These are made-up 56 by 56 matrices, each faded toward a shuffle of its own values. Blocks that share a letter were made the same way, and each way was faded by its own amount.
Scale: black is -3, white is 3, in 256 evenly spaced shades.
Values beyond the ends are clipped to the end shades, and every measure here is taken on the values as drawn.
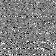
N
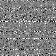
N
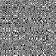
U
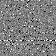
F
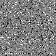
F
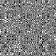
U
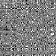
U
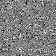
F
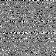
N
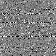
N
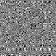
U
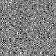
U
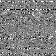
N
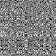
U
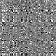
U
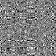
U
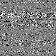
N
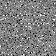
F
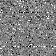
F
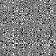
U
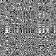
U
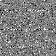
F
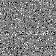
F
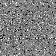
F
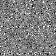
F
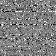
N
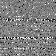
N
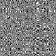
U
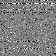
N
